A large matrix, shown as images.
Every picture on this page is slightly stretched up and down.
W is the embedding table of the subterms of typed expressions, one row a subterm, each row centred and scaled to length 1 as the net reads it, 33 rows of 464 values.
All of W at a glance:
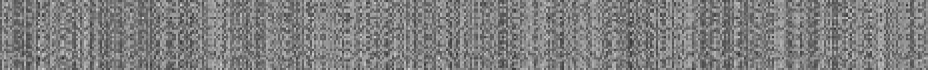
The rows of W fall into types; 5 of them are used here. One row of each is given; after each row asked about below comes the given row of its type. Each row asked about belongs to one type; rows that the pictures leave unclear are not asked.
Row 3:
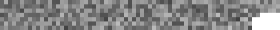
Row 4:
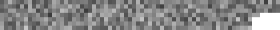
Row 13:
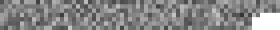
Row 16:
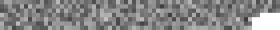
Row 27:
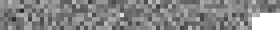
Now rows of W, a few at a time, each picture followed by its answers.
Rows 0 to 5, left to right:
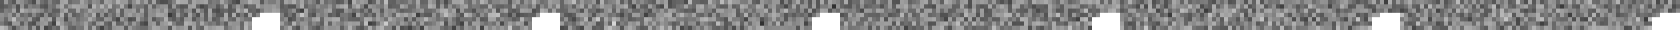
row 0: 3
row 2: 16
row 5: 16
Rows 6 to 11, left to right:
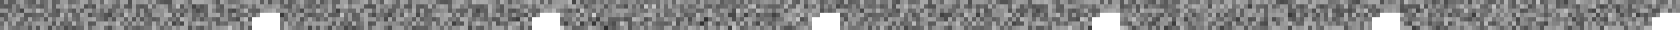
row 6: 3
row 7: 3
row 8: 27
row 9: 3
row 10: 3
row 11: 16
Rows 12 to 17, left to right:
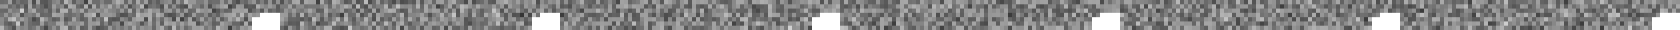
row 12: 4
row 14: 3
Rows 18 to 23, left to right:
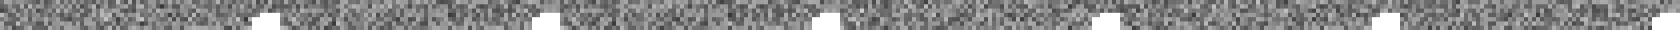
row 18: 16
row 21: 4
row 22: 16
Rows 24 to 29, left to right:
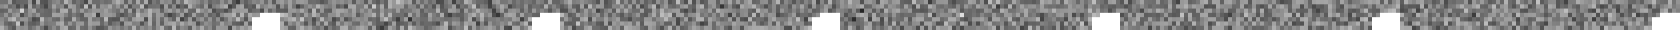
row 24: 4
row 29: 16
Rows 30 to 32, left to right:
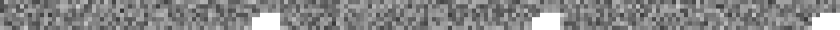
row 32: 13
